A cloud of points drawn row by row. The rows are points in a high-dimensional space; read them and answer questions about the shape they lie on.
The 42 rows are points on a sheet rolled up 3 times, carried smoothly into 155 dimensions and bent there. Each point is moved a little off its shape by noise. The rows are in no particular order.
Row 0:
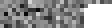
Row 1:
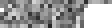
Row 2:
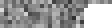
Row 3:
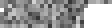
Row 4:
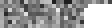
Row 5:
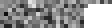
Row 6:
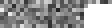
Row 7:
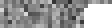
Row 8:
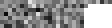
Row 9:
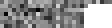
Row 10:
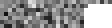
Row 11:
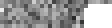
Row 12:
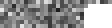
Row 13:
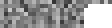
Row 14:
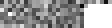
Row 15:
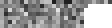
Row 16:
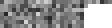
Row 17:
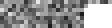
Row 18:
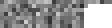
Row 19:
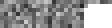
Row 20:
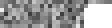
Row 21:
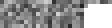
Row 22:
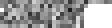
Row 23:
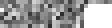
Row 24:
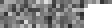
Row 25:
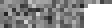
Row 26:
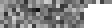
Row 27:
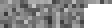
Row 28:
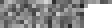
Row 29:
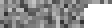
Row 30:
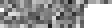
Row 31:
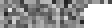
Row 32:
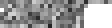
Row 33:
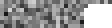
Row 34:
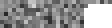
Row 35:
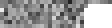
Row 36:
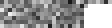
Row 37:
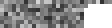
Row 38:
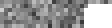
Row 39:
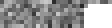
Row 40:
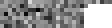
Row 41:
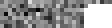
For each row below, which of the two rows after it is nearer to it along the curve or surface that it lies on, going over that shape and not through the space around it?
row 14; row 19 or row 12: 12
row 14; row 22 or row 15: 22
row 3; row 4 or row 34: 4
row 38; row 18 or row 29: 18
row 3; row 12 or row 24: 24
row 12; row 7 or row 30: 30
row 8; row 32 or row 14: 14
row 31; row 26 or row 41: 41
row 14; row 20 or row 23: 23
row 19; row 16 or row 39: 39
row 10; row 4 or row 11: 4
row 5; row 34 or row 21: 34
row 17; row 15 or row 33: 33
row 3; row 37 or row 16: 16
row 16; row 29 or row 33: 29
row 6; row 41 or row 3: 41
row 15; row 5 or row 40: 5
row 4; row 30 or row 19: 30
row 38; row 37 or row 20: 20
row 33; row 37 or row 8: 8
